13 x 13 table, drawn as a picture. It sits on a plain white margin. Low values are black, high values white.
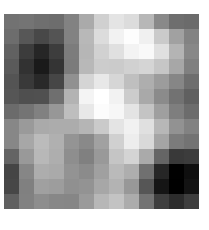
The ninth with the lowest average is the bottom right. Overall the values sit about 60% of the way up the scale. There are no lone odd cells. There are no regular stripes. The ninth with the highest average is the centre.
